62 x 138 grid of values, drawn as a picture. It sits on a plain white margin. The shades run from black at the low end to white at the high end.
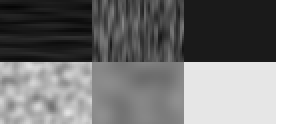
It is made of 2 by 3 panels. Panel 1,1: very low, streaked across, faint in contrast. Panel 1,2: low, streaked downward. Panel 1,3: very low, flat. Panel 2,1: high, blotchy. Panel 2,2: middling, smooth, faint in contrast. Panel 2,3: very high, flat.
